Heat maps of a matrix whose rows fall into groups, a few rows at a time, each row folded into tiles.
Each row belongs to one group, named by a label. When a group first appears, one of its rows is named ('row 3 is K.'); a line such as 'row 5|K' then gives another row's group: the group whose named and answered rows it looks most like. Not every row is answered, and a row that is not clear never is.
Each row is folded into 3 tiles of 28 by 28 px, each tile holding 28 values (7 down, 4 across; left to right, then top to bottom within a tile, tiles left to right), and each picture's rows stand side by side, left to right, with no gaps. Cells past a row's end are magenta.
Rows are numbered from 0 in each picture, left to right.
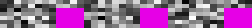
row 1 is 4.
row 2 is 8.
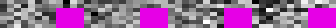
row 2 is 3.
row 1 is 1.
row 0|4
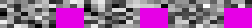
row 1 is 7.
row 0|3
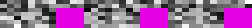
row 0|4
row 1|4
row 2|4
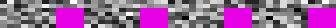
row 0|3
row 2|8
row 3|4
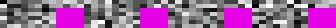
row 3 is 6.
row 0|1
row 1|7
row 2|3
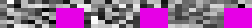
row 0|3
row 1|8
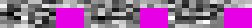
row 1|1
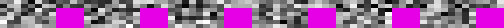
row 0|6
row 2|1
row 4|6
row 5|6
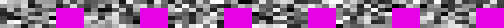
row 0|7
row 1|4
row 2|8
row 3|3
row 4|6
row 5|6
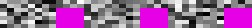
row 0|6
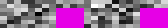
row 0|6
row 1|6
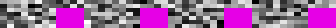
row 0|7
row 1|3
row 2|3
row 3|1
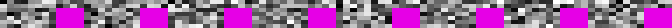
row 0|8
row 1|7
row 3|3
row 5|3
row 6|1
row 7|6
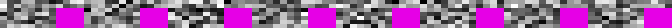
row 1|6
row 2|4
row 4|3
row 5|8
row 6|4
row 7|7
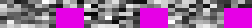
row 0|8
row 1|3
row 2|6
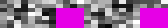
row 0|4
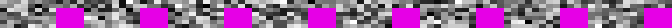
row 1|4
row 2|7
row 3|4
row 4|8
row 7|8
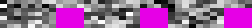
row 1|8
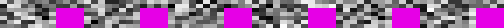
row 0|7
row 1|6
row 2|6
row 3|1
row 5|7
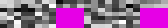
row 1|1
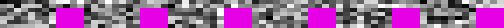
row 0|1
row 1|7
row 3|8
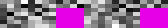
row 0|7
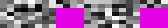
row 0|4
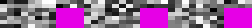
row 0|8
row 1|6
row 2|4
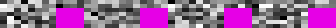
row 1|4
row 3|6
